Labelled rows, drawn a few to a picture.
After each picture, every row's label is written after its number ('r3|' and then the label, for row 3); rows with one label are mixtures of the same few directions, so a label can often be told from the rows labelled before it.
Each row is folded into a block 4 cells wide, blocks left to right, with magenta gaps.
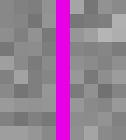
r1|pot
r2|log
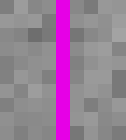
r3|log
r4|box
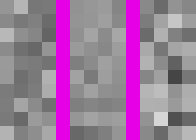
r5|box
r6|pot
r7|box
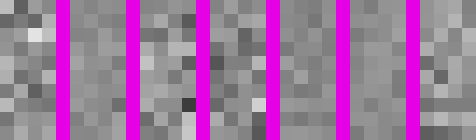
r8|log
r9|log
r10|log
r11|log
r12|pot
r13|box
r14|pot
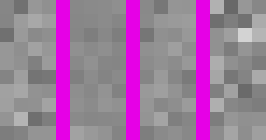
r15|box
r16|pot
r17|box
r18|log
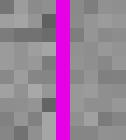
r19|log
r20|box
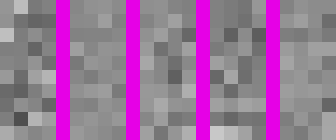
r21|box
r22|pot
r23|box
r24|pot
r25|log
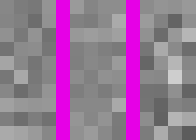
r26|pot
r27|log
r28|box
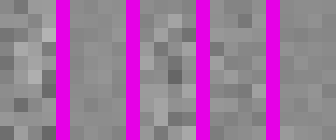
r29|box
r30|box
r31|box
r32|pot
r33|pot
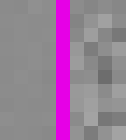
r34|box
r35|box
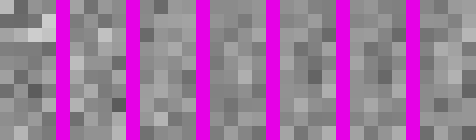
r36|log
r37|log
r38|box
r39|box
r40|box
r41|box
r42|box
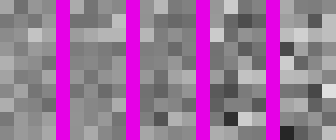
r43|log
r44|log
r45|box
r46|box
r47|pot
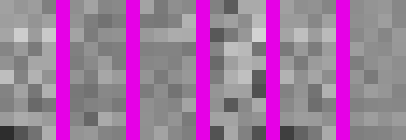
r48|pot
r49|box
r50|log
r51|box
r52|pot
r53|pot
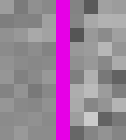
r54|log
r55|box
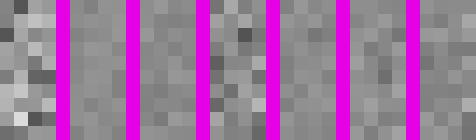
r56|box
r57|box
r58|box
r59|log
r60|log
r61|box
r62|log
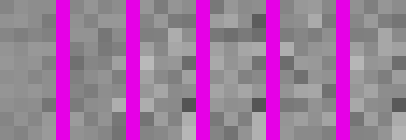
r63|log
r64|log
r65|log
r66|log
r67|pot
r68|log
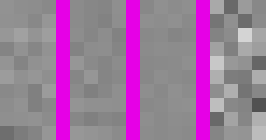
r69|pot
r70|pot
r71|log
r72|log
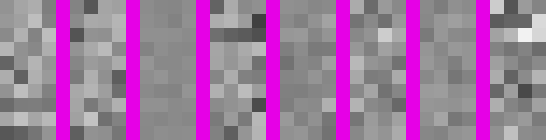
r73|pot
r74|box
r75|pot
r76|log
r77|log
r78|log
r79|box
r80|log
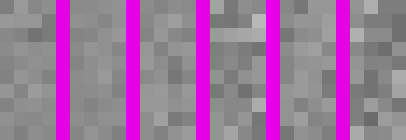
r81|log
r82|box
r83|box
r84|log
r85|box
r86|box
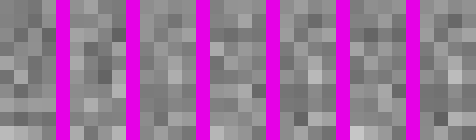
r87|pot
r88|box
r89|box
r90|pot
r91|box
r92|pot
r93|box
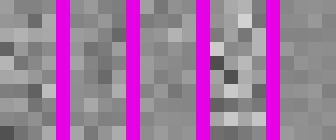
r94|pot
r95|box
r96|log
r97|pot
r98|pot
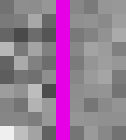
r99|pot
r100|box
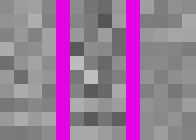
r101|pot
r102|pot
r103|log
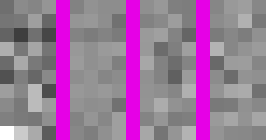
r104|pot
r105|log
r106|box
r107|pot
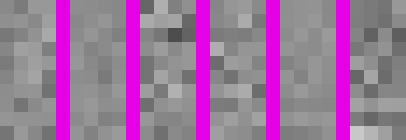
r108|box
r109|box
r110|log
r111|pot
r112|pot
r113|pot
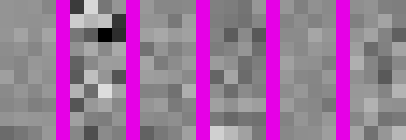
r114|pot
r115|log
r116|pot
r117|pot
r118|log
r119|box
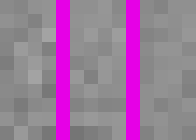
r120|box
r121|pot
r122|box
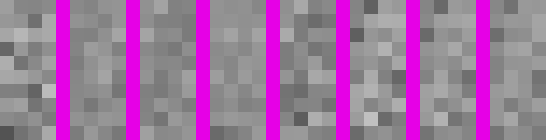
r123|pot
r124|box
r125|box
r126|pot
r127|box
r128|box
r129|box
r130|box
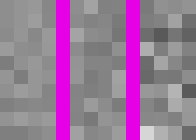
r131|pot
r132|box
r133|pot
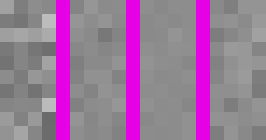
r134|log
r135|log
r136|log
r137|box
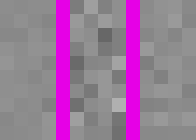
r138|log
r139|log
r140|pot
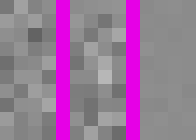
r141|log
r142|box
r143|pot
